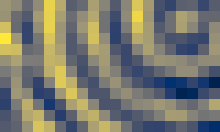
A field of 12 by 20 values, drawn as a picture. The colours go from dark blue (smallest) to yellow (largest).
No single row or column stands out from its neighbours. Concentric rings centre on the top right. The halves do not mirror each other.
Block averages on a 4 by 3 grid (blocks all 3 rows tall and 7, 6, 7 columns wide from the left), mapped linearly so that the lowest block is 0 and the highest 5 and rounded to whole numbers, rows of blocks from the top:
553 / 533 / 420 / 343
